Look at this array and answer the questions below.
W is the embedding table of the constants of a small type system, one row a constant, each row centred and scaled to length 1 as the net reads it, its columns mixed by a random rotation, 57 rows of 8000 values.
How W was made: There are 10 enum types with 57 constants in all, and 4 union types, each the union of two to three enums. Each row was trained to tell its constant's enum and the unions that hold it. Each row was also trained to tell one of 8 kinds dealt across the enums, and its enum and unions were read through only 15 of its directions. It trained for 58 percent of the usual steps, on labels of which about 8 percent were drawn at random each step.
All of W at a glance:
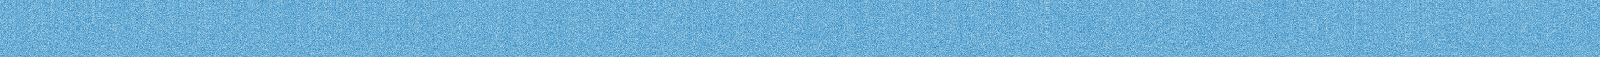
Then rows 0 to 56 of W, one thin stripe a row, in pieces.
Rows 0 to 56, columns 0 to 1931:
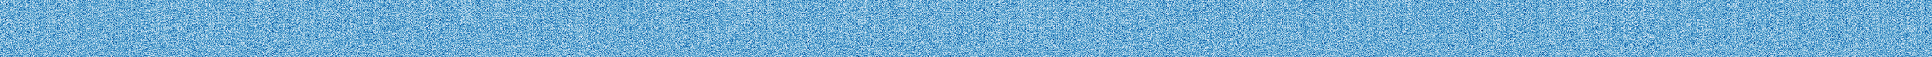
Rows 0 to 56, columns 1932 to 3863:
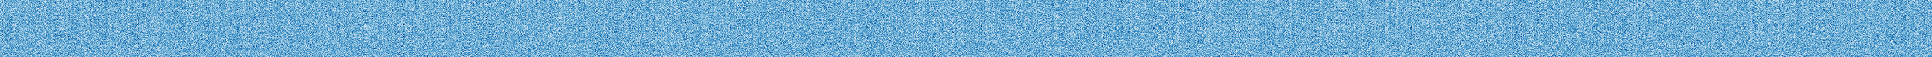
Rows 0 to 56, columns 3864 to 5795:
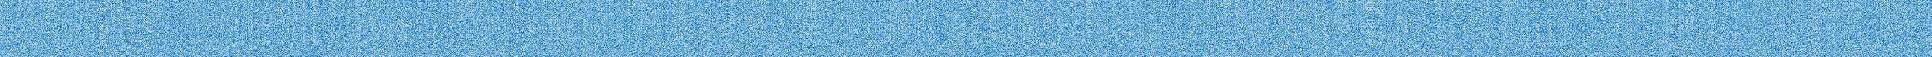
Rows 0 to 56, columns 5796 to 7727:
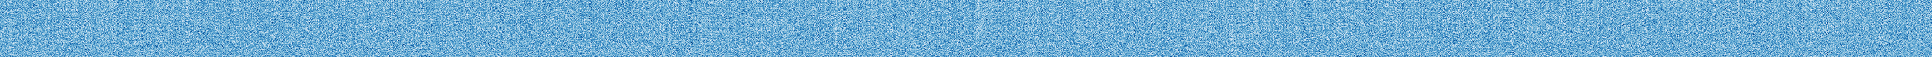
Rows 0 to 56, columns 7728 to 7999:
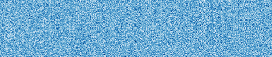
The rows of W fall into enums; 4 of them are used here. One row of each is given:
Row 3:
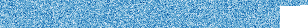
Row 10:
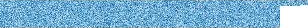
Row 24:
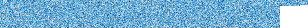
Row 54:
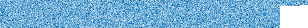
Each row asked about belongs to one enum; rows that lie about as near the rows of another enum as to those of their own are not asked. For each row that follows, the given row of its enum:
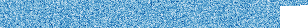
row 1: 24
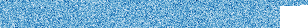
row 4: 3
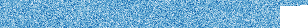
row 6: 3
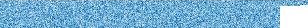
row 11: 54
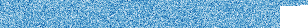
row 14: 3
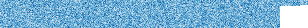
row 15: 24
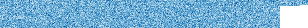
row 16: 3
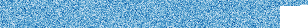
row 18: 3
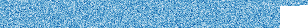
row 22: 54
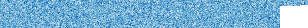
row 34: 24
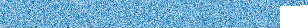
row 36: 24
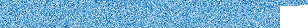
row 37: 3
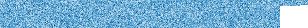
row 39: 24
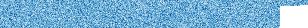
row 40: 10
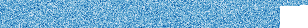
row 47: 54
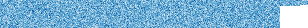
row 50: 24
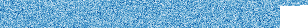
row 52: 54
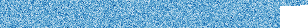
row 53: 24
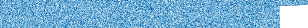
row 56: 3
